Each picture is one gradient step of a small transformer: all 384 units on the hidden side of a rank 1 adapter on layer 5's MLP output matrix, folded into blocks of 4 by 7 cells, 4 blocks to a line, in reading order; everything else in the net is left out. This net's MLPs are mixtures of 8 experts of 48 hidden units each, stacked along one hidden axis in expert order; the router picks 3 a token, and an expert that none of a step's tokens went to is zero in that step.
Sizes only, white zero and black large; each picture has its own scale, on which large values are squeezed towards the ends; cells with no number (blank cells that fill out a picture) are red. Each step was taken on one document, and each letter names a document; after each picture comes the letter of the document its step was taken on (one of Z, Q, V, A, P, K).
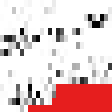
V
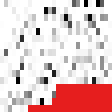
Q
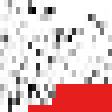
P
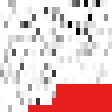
Q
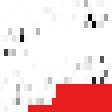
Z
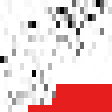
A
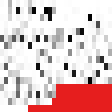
P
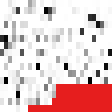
P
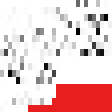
Q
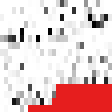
V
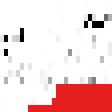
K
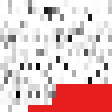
P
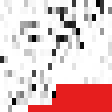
A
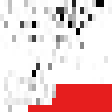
A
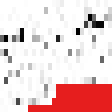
K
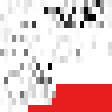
A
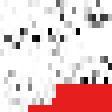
V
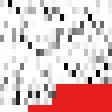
P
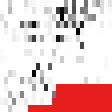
A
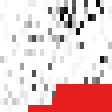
A
